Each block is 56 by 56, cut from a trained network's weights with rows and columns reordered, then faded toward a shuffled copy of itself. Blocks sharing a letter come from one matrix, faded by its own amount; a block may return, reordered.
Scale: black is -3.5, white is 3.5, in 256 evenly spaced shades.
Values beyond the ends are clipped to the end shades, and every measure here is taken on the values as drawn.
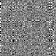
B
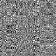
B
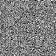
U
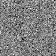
U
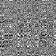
B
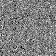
U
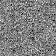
U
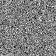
U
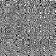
B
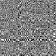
B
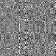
B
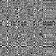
B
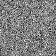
U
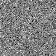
U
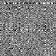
B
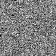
U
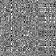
B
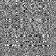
B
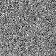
U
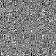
B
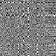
B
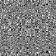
B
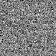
U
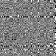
B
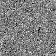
U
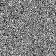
U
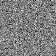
U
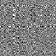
B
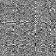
B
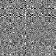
B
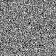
U
